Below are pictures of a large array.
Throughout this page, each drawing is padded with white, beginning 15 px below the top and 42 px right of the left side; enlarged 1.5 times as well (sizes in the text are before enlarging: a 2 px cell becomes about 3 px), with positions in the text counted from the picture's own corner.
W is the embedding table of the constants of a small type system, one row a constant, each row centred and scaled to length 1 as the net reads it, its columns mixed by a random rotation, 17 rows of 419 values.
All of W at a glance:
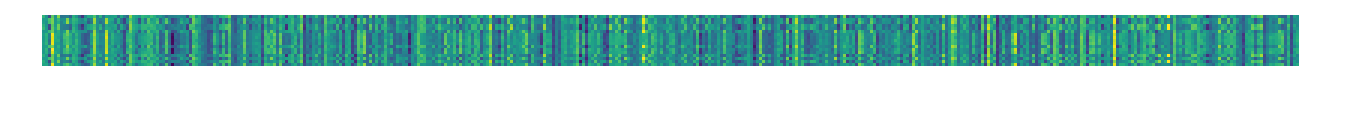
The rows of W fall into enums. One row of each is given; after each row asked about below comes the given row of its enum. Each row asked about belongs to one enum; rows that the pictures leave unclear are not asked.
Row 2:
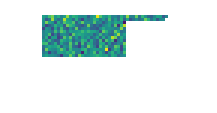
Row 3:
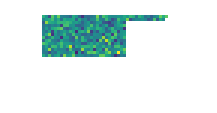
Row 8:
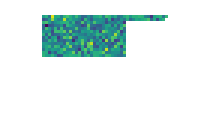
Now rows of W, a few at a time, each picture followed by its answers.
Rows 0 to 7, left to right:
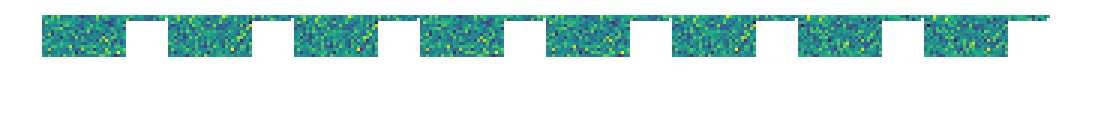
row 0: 3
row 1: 2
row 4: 3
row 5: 2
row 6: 8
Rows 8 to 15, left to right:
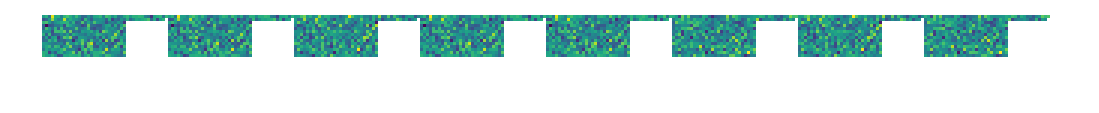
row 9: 8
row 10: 2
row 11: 8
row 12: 8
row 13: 3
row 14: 2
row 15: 3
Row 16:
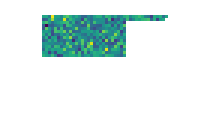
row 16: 8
